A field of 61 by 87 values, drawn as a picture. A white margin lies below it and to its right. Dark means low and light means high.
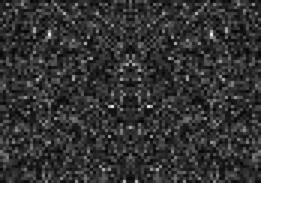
Slope: none. Histogram: skewed, a long tail of high values. Mirror symmetry: left to right. Seam: none. Grain: fine. Odd rows or columns: none. Average level on the scale: 20%.
